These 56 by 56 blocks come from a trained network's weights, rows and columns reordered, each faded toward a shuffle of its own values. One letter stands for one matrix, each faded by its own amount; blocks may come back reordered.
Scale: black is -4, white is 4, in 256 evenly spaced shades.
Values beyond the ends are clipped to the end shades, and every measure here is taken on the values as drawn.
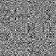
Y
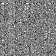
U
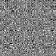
Y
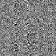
Y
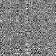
Y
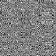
Y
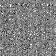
U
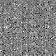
U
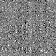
U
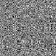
Y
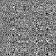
Y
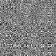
Y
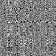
Y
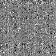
U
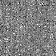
U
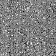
U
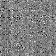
U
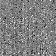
U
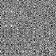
Y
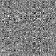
Y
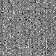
U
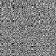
Y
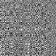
Y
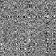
Y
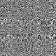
Y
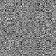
Y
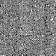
U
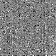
U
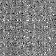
U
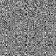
Y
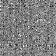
U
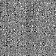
U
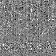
U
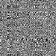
Y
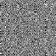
Y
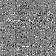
U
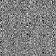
Y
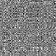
Y
